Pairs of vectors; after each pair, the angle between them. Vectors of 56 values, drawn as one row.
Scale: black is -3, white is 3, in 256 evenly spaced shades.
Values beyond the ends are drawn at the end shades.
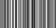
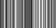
orthogonal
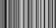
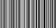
partly aligned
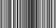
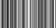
partly opposed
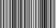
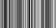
orthogonal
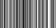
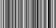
nearly opposite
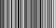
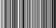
nearly opposite
